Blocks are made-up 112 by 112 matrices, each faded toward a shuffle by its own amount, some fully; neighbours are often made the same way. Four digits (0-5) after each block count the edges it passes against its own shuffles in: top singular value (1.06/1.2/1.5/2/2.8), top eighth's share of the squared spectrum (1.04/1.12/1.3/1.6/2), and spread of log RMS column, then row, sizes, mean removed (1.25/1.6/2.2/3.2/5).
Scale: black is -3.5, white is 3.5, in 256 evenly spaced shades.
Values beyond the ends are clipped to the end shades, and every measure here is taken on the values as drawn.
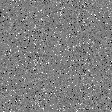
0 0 1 0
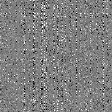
2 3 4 2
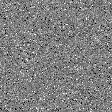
0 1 0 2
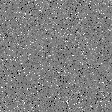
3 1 0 0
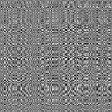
5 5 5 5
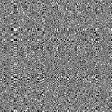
5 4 3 3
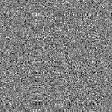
4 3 2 2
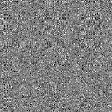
4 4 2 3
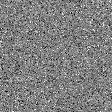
2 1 0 0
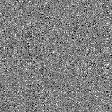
4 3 1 2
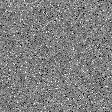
0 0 0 0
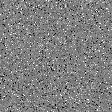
3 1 0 0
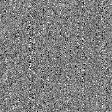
1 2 3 0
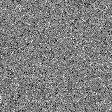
0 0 0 0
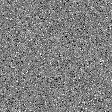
0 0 0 0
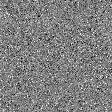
0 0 0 0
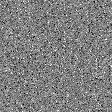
0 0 0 0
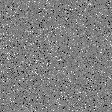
2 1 0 0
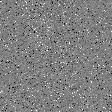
1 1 0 0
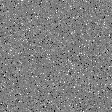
0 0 0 0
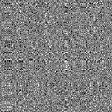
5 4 3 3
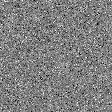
1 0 0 0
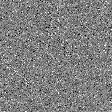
3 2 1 0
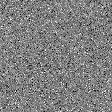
2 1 0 0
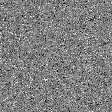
2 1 0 0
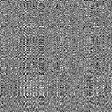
5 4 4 3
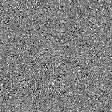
3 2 0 0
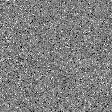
2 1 0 0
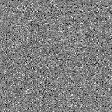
4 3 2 1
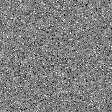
1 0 0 0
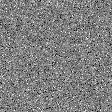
2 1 0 0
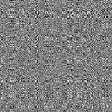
5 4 3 3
